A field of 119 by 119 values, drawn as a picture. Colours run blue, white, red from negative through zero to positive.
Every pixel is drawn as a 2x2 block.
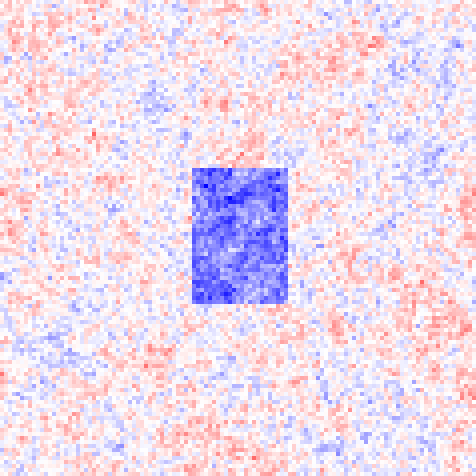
Slope: none. Odd patch: lower, in the centre. Stripes: none. Ninth with the lowest average: centre. Grain: blotchy.
